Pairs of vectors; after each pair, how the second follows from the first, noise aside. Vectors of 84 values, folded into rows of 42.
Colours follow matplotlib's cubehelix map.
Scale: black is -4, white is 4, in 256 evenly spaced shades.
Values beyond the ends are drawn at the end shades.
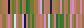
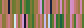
copied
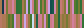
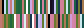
scaled up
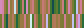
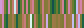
copied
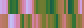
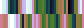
scaled up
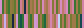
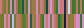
shuffled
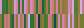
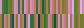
copied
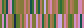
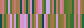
shuffled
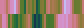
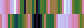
scaled up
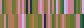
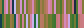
shuffled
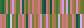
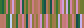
copied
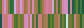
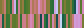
shuffled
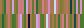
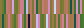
copied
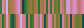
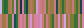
shuffled
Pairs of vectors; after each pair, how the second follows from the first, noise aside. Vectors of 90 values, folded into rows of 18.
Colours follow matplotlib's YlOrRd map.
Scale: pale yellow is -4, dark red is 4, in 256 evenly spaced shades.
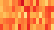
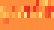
partly zeroed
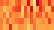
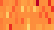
partly zeroed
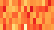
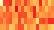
shuffled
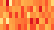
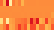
partly zeroed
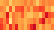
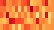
shuffled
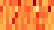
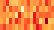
shuffled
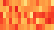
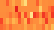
partly zeroed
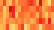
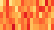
shuffled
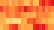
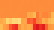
partly zeroed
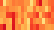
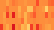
partly zeroed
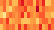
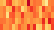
shuffled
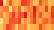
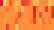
partly zeroed
